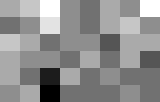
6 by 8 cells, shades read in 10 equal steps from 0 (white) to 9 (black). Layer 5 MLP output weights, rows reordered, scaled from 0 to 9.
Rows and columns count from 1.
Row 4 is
3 4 4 5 3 5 3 6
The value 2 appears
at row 1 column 2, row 2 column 7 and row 3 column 1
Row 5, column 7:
5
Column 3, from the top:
0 1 5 4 8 9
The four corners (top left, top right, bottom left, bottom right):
3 0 4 5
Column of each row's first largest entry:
5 1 6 8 3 3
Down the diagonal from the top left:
3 4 5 5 5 5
